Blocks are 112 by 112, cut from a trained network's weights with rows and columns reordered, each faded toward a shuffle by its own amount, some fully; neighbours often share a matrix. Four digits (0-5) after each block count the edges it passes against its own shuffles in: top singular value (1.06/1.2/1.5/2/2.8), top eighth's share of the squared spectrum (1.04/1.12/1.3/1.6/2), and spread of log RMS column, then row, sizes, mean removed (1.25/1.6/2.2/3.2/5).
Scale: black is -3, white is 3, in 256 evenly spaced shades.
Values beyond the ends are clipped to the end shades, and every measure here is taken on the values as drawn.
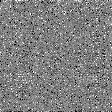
2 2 1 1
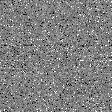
2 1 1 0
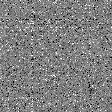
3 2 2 1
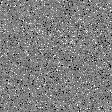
0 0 0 0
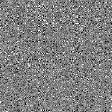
3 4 3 3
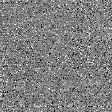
2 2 2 1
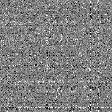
3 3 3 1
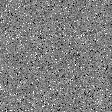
0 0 0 0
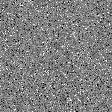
0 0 0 0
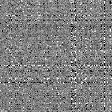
4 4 3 2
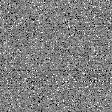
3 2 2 1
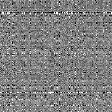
4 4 3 3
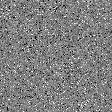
0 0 0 0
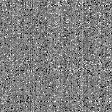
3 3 1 2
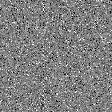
2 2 1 0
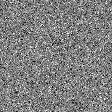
0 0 0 0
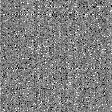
2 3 1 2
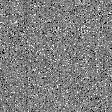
2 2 0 1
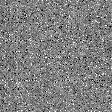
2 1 0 1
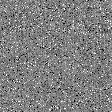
1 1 0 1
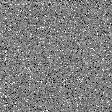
2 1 0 1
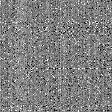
3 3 1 2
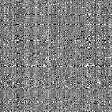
4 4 2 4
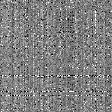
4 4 2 3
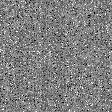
1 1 0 0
